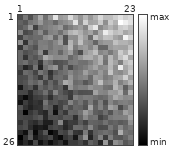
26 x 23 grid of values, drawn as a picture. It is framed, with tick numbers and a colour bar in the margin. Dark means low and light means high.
Grain: fine. Odd rows or columns: none. Ninth with the lowest average: bottom left. Slope: up to the top right.
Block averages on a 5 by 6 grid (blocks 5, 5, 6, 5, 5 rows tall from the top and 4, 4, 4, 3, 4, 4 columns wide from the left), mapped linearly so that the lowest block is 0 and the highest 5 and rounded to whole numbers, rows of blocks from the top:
2 3 3 4 4 5
2 2 3 3 3 4
1 2 2 2 3 4
0 1 1 2 2 3
0 0 1 1 2 2
